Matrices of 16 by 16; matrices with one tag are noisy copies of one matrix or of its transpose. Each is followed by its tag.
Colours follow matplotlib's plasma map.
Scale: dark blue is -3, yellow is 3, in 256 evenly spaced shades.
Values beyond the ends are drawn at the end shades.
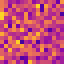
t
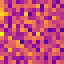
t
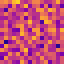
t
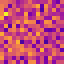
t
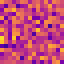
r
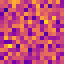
t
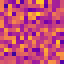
r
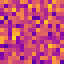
r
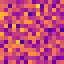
t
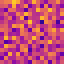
t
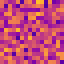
r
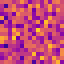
r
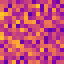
t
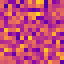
r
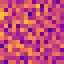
t
